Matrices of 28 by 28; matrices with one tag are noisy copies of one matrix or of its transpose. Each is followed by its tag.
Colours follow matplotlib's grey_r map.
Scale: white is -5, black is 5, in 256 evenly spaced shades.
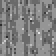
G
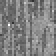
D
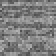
G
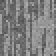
D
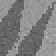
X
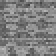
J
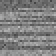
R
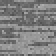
D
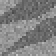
X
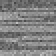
R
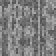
J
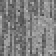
D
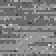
D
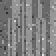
R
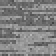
D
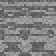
G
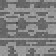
J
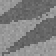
X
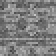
J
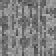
J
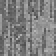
D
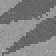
X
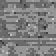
J
